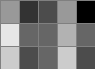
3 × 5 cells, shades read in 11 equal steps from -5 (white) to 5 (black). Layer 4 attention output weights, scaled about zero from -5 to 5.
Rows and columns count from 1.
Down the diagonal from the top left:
-1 1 1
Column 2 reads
3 1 2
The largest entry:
5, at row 1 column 5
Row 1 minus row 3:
2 1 1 2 3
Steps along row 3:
up down down up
